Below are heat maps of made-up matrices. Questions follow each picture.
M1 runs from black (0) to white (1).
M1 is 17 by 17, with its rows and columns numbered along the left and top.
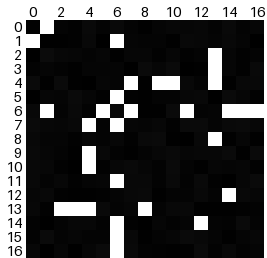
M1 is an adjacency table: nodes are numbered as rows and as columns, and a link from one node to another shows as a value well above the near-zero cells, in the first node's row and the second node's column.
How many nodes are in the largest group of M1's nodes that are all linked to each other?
2
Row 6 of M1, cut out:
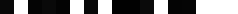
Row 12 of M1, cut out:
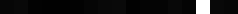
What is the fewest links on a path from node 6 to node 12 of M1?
2
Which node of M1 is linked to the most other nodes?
node 6
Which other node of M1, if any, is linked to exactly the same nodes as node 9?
node 10
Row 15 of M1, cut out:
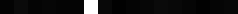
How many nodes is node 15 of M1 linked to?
1
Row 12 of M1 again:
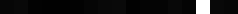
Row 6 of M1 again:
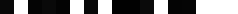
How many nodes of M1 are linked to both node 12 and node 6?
1
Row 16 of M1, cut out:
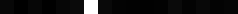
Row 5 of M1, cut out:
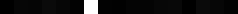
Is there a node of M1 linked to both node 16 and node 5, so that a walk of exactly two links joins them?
yes
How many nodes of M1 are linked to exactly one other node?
11
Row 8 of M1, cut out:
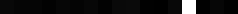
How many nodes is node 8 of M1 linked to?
1
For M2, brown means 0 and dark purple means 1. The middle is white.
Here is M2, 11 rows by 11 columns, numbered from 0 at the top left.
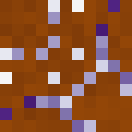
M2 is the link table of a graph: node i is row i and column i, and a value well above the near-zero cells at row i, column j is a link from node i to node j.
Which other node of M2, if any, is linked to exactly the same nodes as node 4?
none
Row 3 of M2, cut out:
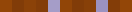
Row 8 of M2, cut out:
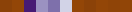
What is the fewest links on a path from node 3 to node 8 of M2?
1
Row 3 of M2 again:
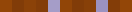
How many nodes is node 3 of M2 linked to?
2
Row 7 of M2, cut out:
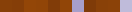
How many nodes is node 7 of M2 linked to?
2
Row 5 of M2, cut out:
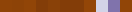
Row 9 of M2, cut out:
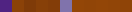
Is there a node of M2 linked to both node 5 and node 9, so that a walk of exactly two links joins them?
no
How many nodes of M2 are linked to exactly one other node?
2
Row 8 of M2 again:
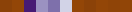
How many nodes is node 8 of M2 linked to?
4
